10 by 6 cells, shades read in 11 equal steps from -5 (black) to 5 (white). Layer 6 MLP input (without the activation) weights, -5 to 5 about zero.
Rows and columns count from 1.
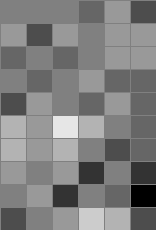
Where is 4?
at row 6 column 3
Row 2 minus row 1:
1 -2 1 1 0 3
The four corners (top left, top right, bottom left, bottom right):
0 -2 -2 -2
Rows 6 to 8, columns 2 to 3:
1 4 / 1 2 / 0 1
